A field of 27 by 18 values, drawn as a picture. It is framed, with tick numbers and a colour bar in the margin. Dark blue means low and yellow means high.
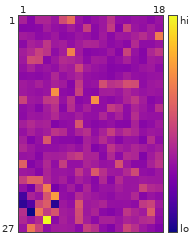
Slope: none. Mirror symmetry: none. Histogram: skewed, a long tail of high values. Odd patch: rougher, in the bottom left. Roughest part: bottom left.
